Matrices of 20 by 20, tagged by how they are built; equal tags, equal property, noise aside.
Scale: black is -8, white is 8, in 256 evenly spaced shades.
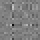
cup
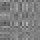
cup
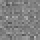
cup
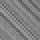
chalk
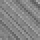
chalk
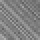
chalk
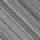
chalk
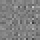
cup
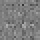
cup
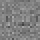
cup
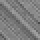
chalk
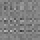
cup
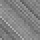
chalk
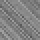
chalk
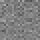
cup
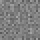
cup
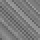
chalk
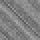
chalk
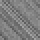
chalk
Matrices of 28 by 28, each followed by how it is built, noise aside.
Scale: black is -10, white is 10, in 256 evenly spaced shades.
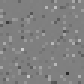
sparse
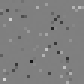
sparse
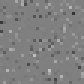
sparse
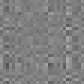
low rank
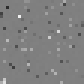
sparse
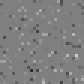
sparse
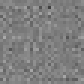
low rank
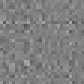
low rank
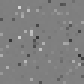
sparse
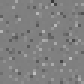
sparse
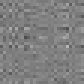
low rank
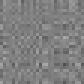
low rank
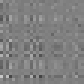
low rank
